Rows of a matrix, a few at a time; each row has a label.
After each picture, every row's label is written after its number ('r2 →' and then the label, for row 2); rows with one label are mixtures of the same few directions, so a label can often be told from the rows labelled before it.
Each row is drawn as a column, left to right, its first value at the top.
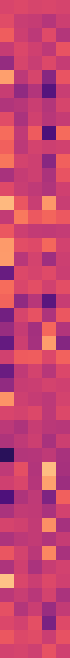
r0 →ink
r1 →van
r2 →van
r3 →van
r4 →van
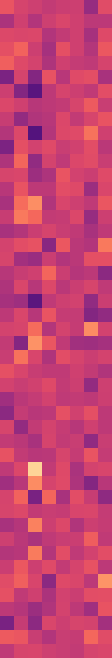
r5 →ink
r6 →van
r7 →van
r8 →ink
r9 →ink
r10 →van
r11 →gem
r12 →ink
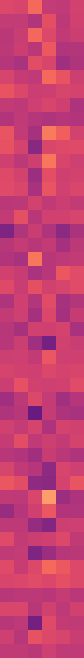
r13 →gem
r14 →gem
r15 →ink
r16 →van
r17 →gem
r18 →gem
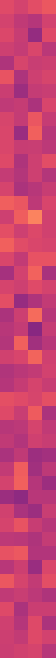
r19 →ink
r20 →van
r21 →van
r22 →ink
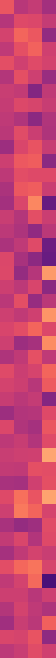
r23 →ink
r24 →van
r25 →van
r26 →ink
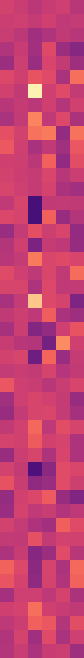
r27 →gem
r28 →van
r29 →van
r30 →van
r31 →van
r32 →gem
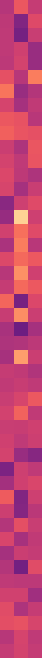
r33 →van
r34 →van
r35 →ink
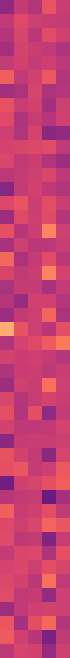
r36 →gem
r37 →van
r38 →ink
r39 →gem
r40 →van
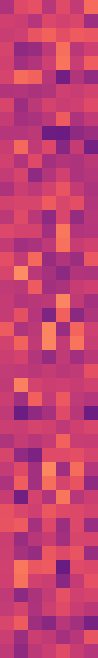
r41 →gem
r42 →gem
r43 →ink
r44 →van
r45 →gem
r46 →van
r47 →ink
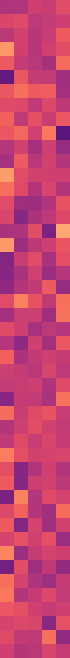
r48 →ink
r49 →van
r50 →van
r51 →gem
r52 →gem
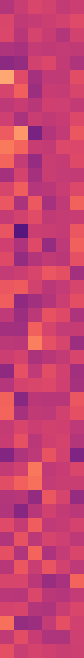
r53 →ink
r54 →gem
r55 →van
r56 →ink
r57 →ink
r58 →ink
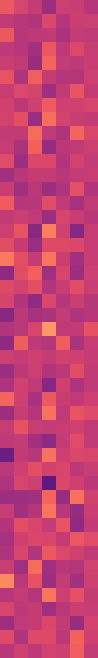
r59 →ink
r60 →van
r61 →gem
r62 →gem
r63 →van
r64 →gem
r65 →gem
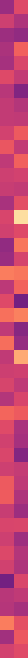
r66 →ink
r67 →van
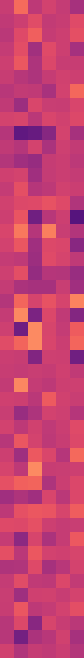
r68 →van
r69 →gem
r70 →van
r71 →gem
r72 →ink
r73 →van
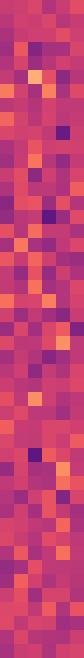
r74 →van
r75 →ink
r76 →ink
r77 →van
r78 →van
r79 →gem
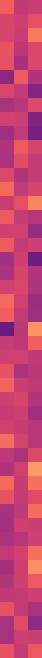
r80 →gem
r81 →ink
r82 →van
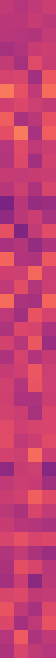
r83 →van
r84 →gem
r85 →ink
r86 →van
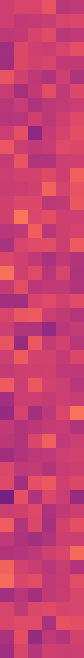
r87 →gem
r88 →van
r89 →gem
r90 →gem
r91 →ink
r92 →ink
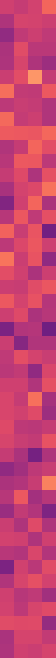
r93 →van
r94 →van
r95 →ink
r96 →gem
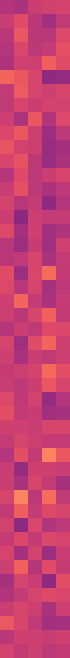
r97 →ink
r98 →van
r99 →van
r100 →ink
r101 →ink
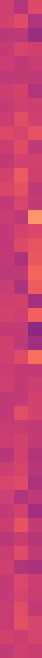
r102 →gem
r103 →ink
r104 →van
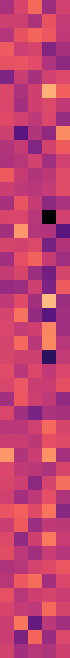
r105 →ink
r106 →gem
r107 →ink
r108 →van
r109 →gem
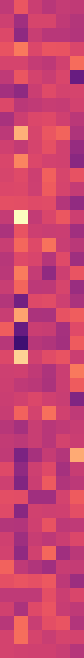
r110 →van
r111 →van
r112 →ink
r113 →ink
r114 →van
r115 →ink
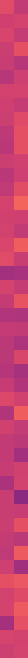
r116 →ink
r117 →ink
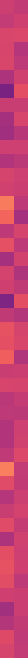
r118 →van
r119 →van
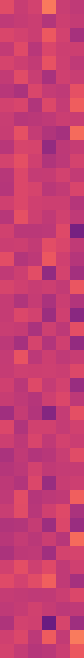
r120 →ink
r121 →van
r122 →gem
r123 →ink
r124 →gem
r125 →gem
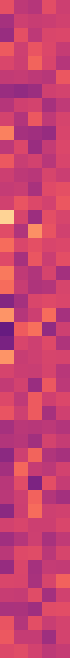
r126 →van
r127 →van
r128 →gem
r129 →gem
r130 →ink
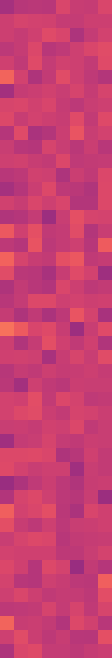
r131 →gem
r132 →gem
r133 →gem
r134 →van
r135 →ink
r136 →van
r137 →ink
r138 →ink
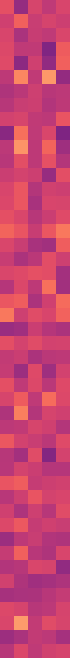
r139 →gem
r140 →ink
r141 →ink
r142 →ink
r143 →gem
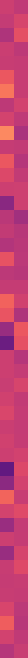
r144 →van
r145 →van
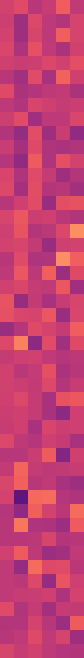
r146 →gem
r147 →van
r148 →van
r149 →ink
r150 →ink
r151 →gem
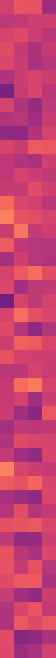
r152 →van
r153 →gem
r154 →gem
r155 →ink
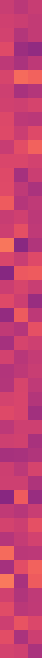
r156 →ink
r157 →ink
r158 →gem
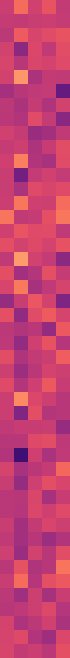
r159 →van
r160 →ink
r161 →gem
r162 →gem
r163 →van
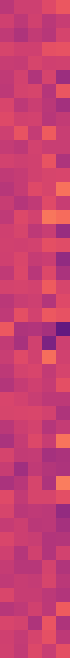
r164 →gem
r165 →van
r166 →gem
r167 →van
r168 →gem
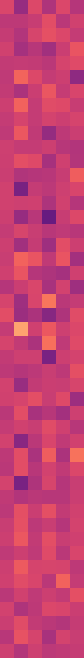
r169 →gem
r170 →gem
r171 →ink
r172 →van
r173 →ink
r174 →ink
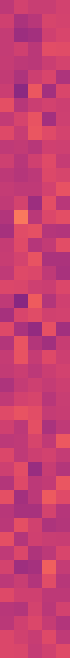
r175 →gem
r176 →van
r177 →van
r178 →van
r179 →gem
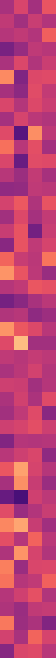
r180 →gem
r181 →van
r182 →gem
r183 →ink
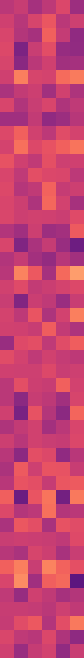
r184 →van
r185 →gem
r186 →ink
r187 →van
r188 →gem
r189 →ink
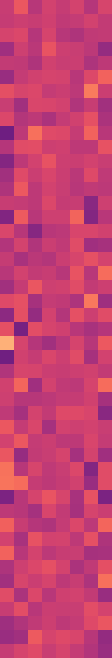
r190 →van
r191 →gem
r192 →gem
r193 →van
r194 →gem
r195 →van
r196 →van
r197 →gem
